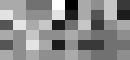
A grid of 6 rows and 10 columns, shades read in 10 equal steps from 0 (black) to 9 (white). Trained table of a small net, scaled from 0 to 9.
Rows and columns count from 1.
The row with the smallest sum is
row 5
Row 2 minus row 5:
5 1 -3 -1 7 -4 4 1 3 -3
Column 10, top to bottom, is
2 1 6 5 4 5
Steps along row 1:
same down same up down up down up down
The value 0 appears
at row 1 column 6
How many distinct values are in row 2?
6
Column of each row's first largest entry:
5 1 2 3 3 1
